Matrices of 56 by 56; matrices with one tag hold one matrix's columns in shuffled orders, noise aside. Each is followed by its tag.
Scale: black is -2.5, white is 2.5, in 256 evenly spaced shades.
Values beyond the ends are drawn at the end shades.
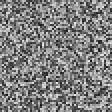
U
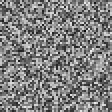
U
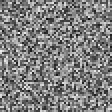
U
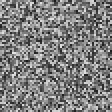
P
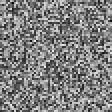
P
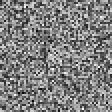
P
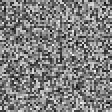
P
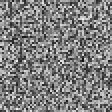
P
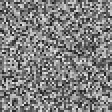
U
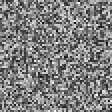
P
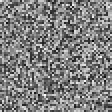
P
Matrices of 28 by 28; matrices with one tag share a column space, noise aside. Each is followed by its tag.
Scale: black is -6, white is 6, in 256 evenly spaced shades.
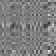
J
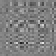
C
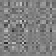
C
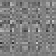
C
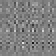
C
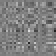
C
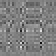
C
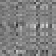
J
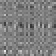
J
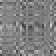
J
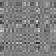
C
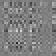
C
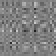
C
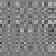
C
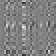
J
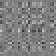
C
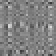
J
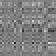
C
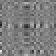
J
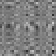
J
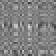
J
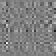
C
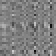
J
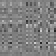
C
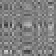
J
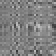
J
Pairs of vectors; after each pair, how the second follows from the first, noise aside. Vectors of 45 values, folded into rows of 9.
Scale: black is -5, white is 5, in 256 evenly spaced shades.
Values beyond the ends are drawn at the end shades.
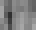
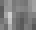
negated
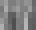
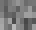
sign-scrambled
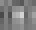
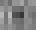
negated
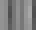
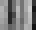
scaled up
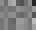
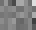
negated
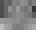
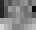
scaled up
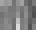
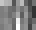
scaled up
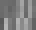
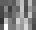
scaled up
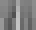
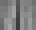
negated
